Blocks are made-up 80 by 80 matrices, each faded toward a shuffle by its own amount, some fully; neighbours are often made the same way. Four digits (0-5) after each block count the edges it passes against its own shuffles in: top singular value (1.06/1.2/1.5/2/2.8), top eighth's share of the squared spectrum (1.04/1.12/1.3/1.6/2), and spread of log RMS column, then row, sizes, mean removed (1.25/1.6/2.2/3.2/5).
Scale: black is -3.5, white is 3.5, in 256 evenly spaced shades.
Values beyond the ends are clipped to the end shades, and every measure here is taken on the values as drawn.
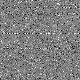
2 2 0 2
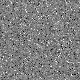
1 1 0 0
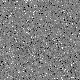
0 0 0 0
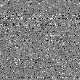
2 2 0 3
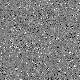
0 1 0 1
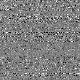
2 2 0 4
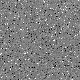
0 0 0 0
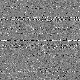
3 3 0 3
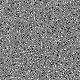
0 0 0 0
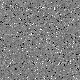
0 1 0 0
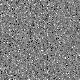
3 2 1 0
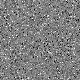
2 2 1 0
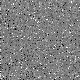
2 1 0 0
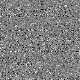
1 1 0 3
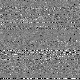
3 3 0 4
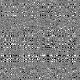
4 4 2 3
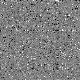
3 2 1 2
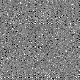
3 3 1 1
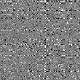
4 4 2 3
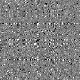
4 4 2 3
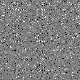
3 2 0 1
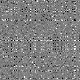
4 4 2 3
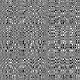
5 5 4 4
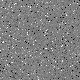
0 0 0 0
